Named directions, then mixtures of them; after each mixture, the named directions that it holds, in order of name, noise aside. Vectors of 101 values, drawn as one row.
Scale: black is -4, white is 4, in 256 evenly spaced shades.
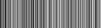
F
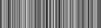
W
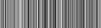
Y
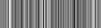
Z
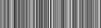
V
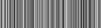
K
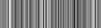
Z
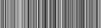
Y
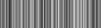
K, Z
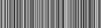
K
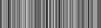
W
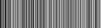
F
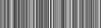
V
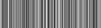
W, Z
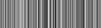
W, Y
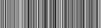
Y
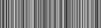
K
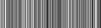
F, W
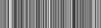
V, Z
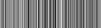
Y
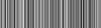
K, Y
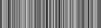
W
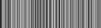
F, W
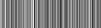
F, K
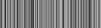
F, K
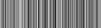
Y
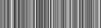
V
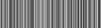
K, V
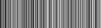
F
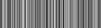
K, W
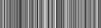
K, Y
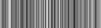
W, Z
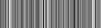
F, Z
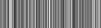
V, Z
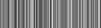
K, V
